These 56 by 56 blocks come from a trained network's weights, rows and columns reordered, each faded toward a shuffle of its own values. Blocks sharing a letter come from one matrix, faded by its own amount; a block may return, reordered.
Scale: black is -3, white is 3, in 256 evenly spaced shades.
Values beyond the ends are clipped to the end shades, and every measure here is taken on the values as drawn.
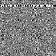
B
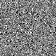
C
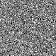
C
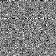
B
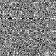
B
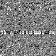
B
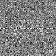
B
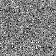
C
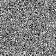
C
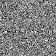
C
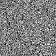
C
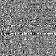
B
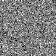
C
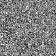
C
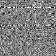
B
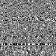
B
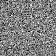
C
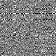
B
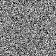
C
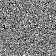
C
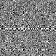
B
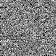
C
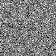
C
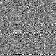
B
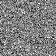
C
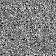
C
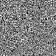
C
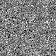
C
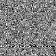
B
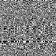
B
